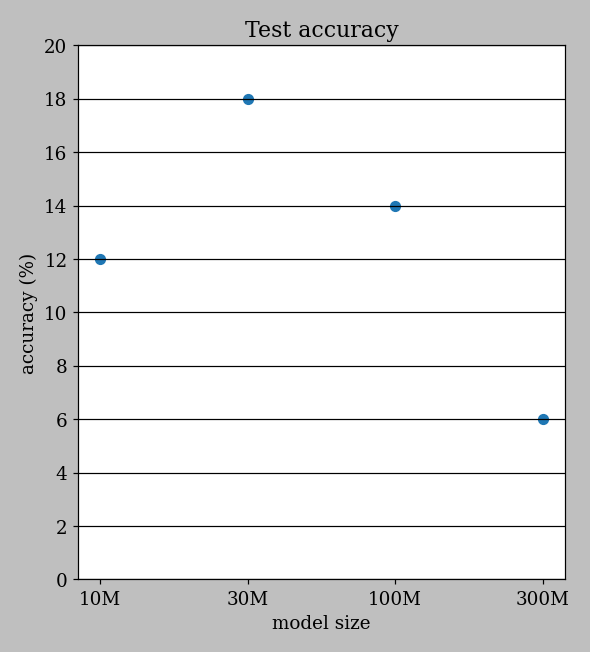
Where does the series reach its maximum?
30M
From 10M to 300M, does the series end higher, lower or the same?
lower
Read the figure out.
Title: Test accuracy
x-axis: model size, ticks 10M 30M 100M 300M
y-axis: accuracy (%), ticks 0 2 4 6 8 10 12 14 16 18 20
Values:
12 18 14 6
